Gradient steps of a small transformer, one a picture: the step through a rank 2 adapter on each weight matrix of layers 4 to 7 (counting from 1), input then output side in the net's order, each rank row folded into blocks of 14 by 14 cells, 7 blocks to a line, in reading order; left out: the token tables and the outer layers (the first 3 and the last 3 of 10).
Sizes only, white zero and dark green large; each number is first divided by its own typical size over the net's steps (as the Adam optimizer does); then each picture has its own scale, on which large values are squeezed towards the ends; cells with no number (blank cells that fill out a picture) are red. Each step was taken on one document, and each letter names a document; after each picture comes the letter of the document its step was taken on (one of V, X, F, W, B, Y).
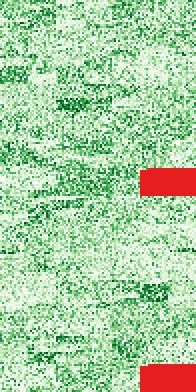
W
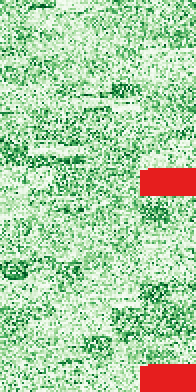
W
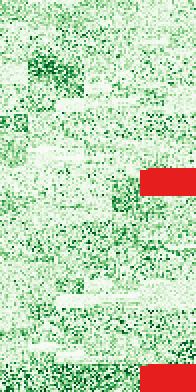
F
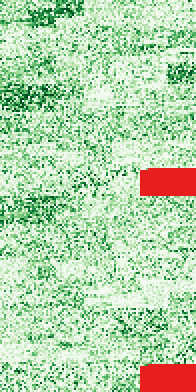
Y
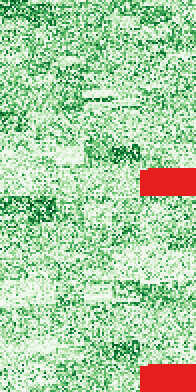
Y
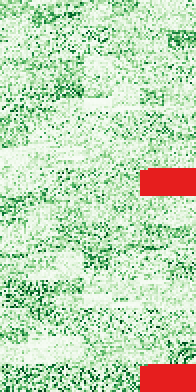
F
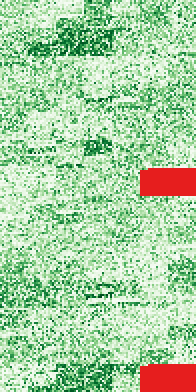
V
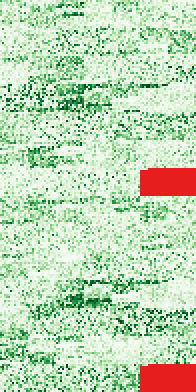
F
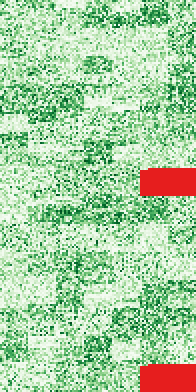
V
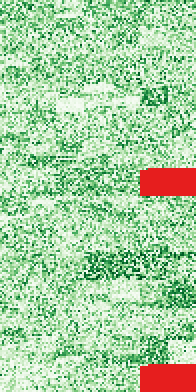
V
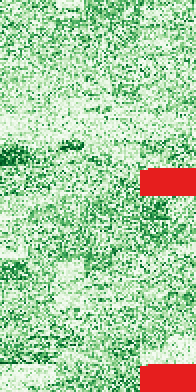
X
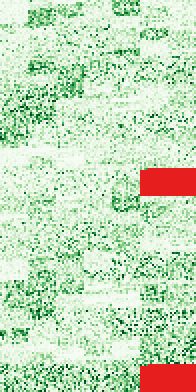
F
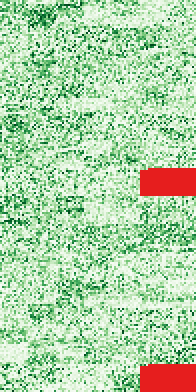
Y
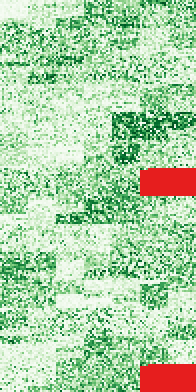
X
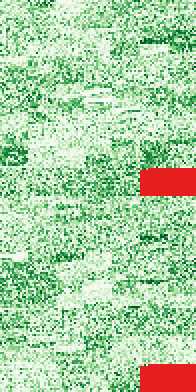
X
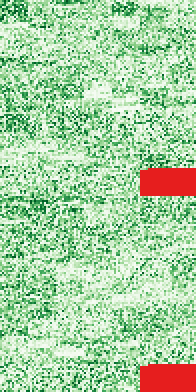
Y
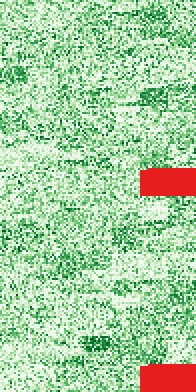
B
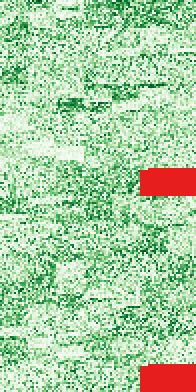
X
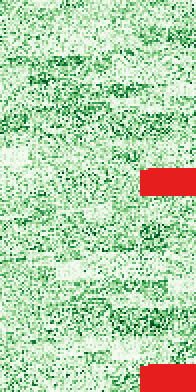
F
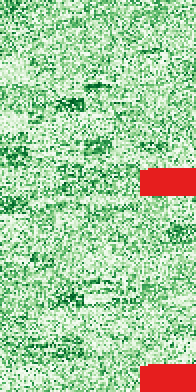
X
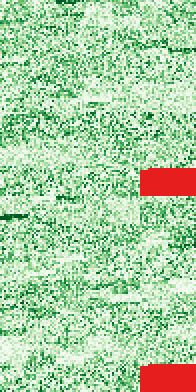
B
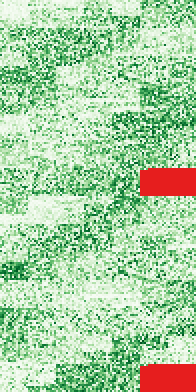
X
